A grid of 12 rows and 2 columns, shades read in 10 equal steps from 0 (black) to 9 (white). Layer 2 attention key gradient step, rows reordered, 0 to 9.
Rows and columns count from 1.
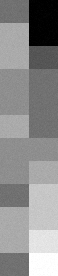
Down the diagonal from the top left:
4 0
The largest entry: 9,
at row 12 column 2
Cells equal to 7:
2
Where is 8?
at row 11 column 2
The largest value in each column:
6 9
